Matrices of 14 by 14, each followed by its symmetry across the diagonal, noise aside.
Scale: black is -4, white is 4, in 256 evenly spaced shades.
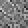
symmetric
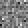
antisymmetric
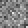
symmetric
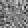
antisymmetric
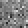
antisymmetric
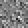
antisymmetric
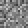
symmetric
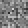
antisymmetric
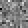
antisymmetric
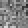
antisymmetric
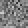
neither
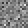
symmetric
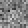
neither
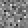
antisymmetric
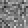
neither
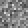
symmetric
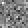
symmetric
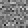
neither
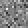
neither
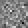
symmetric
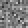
symmetric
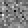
neither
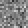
neither
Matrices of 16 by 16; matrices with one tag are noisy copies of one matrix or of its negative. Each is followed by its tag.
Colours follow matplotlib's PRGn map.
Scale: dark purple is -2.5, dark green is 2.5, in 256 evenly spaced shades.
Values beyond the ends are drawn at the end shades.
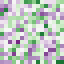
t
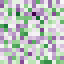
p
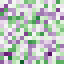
t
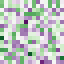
p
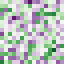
t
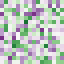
p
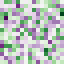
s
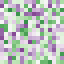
p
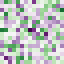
s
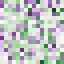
p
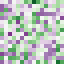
t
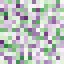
s
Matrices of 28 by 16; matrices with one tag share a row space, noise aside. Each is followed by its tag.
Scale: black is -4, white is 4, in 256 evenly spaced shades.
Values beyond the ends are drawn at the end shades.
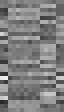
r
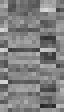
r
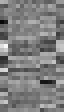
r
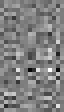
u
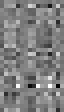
u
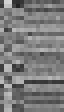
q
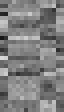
r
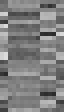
r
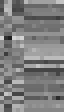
q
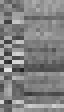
q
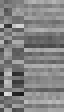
q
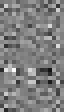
u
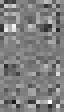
u
